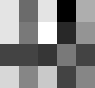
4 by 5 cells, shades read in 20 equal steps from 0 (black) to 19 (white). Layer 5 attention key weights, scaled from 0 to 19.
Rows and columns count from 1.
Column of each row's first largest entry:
1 3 4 1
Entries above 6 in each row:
4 4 1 4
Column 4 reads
0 3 9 5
